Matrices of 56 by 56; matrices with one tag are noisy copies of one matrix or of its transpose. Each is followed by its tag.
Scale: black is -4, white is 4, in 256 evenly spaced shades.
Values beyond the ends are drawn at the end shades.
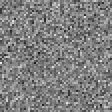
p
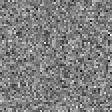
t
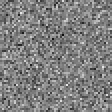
p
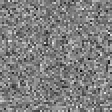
t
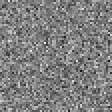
t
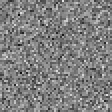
p
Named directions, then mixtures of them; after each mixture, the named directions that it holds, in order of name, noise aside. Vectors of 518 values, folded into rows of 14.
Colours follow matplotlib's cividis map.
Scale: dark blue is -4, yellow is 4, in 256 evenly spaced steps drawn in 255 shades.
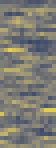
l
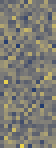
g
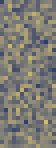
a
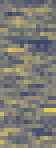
l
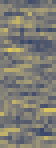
l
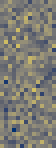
a, g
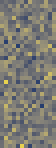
g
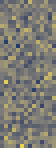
g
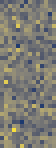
g, l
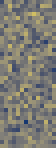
a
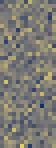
g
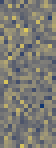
a, g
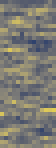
l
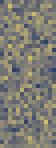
a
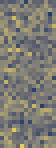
g, l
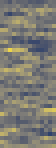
l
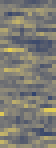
l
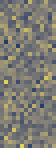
g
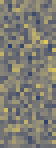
a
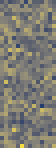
g, l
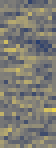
g, l
